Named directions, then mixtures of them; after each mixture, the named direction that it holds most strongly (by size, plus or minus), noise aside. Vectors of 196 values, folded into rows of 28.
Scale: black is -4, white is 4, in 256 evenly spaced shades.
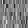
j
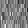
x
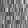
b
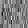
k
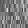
b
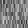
j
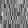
k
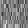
x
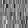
j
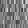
b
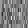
k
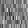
b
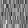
j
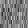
k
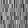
b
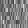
b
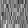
x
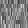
x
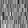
x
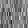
k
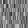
j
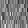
x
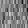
b
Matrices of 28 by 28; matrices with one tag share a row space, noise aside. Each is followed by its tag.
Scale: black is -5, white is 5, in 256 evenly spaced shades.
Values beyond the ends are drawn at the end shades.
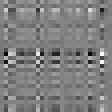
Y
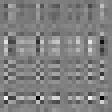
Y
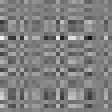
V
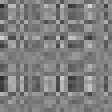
V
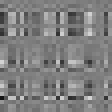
V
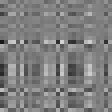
V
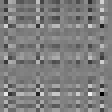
Y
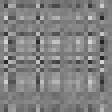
Y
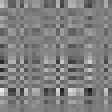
V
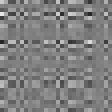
V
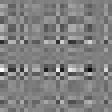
V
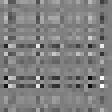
Y
